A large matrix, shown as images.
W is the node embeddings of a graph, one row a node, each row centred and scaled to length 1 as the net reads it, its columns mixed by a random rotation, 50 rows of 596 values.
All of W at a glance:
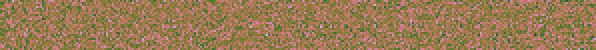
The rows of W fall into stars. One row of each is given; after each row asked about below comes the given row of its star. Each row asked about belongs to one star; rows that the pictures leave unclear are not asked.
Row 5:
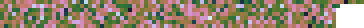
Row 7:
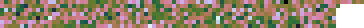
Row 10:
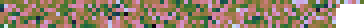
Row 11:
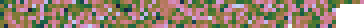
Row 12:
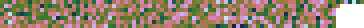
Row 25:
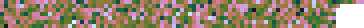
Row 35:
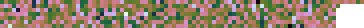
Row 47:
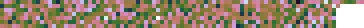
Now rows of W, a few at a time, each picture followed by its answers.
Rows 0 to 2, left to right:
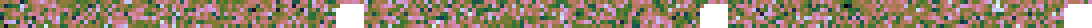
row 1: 25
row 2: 11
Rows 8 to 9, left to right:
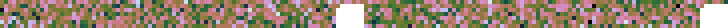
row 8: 7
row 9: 47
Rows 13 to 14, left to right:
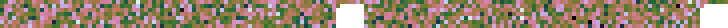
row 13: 7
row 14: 47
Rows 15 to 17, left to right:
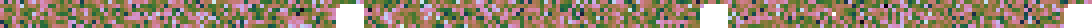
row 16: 35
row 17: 25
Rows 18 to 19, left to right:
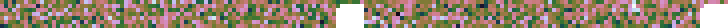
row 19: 7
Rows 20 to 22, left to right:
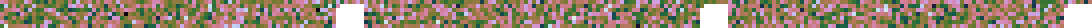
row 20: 10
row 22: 35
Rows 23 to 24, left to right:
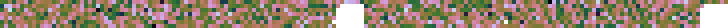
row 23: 10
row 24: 12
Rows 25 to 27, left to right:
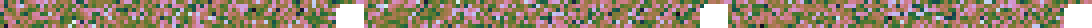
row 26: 25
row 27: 25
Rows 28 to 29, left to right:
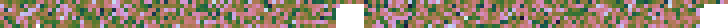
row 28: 35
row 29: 11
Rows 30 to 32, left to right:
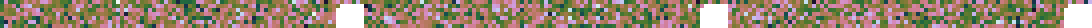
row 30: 10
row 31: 12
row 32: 35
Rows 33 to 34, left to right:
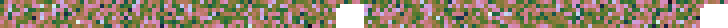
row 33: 5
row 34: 35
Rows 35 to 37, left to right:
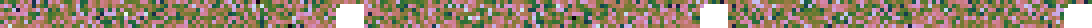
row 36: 47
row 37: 5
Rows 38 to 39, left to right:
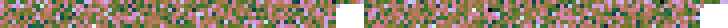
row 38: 25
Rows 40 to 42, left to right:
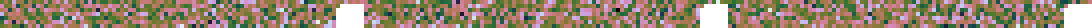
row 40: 35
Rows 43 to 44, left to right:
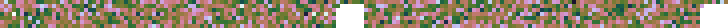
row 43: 5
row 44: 25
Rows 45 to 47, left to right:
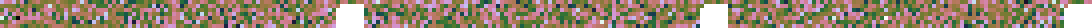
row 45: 47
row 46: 7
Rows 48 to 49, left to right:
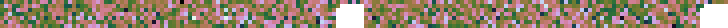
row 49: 5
